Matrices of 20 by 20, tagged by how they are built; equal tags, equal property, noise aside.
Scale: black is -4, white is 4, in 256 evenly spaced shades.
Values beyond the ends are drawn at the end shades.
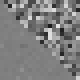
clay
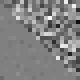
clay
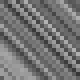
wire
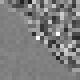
clay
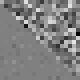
clay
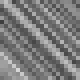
wire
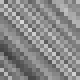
wire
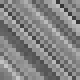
wire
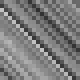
wire
